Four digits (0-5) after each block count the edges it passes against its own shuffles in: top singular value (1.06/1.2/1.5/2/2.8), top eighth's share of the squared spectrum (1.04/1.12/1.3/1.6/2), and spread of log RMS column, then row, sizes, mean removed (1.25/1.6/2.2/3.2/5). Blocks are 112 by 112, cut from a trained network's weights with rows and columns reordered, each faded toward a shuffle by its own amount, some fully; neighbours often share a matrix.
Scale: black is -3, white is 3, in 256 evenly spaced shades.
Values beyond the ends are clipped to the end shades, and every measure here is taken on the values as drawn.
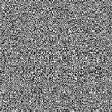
4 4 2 3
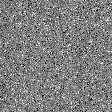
0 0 0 0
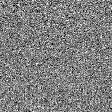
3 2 0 1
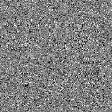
3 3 2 2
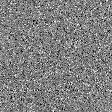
1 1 0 0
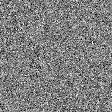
0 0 0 0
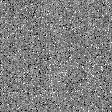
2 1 0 1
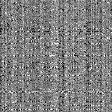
4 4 1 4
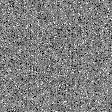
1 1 0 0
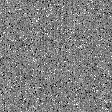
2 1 0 1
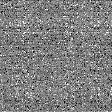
3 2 2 0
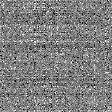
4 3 3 0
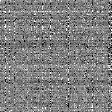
4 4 4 1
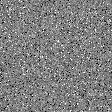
0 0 0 0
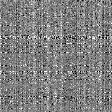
4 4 1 4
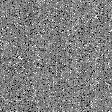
2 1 0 1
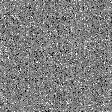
1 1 0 0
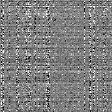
4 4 4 1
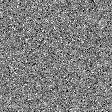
0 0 0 0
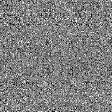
3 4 2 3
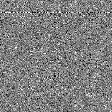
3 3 1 2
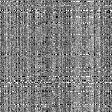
5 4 2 4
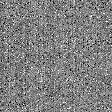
2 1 0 1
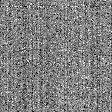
3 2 0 2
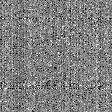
3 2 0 2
